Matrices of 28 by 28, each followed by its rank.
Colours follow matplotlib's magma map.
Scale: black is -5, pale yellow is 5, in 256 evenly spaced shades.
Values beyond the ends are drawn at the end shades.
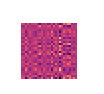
two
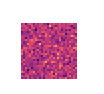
full rank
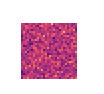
full rank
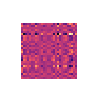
two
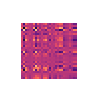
two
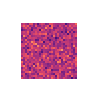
full rank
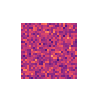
full rank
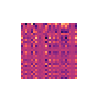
two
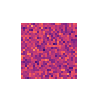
full rank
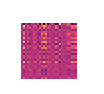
two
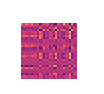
two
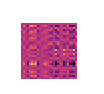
two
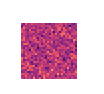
full rank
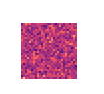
full rank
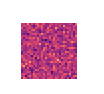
full rank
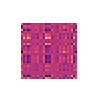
two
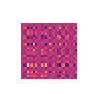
two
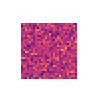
full rank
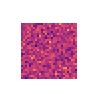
full rank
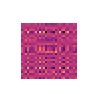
two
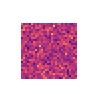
full rank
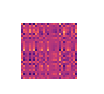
two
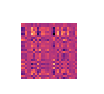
two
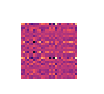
two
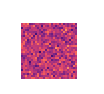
full rank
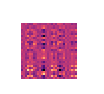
two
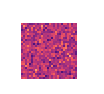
full rank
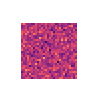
full rank
